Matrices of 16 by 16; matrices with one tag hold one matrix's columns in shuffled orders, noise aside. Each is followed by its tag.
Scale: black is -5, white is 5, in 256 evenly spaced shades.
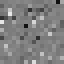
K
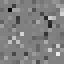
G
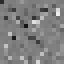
K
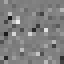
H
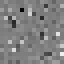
G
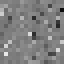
G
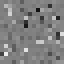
G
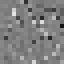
K
